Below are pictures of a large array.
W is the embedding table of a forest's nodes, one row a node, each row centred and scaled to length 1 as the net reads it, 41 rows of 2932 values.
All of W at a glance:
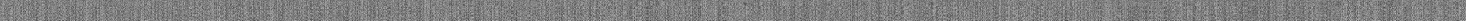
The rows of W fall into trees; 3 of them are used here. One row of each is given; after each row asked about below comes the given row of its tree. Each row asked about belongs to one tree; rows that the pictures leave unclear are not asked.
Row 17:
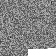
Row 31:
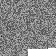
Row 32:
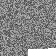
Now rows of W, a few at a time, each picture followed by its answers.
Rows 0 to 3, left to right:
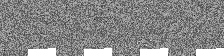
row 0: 17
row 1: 31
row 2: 31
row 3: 32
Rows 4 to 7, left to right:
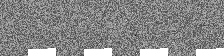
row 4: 17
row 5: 32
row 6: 17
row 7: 32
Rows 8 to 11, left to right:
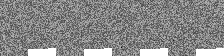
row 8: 32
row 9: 32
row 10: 32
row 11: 31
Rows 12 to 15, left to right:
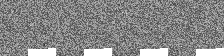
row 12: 31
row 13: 17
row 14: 17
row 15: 17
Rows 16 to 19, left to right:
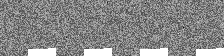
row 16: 17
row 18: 31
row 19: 32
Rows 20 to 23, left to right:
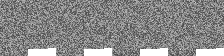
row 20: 17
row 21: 31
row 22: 17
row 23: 17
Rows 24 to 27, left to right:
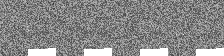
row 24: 17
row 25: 31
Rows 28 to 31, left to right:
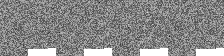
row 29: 31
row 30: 31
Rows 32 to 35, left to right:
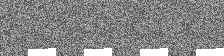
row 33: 31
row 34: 17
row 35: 17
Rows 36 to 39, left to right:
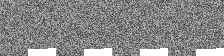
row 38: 31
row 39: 32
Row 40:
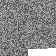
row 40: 17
